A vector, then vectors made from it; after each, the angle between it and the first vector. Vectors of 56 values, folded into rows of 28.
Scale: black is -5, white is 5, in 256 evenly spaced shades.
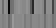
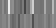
nearly opposite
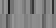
nearly parallel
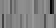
orthogonal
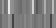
nearly opposite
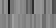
nearly parallel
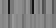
nearly parallel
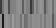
partly aligned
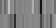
partly opposed
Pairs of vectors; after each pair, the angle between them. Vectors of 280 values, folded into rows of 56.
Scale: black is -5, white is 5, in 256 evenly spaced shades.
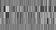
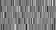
orthogonal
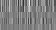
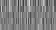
nearly parallel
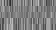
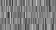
partly aligned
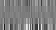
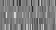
partly aligned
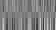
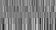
nearly opposite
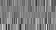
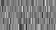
orthogonal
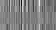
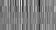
nearly opposite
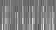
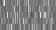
orthogonal
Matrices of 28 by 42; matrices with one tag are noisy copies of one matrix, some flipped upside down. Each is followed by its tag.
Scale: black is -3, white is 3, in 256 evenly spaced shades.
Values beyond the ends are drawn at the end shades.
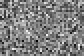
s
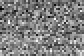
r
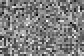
s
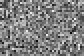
s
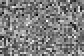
s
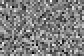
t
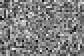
s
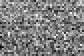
r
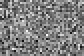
s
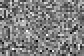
s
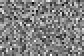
t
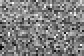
r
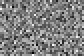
t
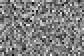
t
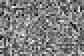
s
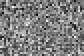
s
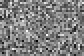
s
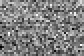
r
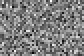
t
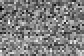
r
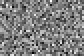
t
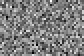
t
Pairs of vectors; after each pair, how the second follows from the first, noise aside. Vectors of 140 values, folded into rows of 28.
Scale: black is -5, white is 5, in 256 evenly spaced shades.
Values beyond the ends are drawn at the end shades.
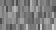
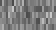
shuffled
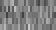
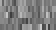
shuffled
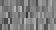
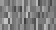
negated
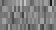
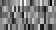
scaled up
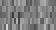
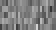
shuffled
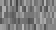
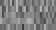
negated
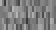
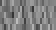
shuffled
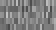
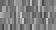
shuffled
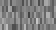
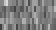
shuffled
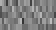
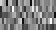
scaled up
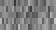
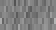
shrunk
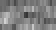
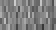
shuffled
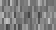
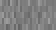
shrunk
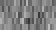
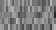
shuffled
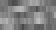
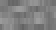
shrunk
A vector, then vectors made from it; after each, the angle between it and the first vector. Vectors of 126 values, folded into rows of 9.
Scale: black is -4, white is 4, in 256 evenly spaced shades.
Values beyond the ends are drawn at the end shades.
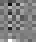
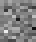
partly opposed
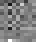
nearly parallel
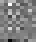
nearly opposite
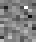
orthogonal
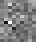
partly opposed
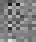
nearly parallel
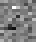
orthogonal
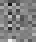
nearly parallel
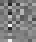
nearly parallel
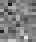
partly aligned
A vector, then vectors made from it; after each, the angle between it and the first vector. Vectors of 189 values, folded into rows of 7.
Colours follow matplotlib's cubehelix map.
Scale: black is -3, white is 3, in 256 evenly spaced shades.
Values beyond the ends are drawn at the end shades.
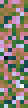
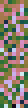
partly aligned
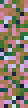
nearly opposite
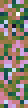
orthogonal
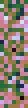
partly opposed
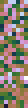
orthogonal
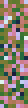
partly opposed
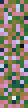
partly opposed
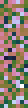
nearly parallel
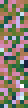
nearly parallel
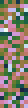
partly opposed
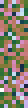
partly aligned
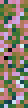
nearly parallel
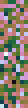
orthogonal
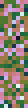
partly aligned
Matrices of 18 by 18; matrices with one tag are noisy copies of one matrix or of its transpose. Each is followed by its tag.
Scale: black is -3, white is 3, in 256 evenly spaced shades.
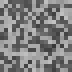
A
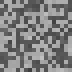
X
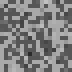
A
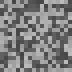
X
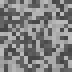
A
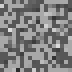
X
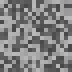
A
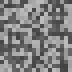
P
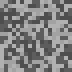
A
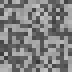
P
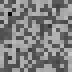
X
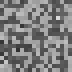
P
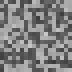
P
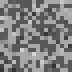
A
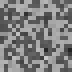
A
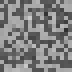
P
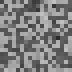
X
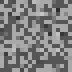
X
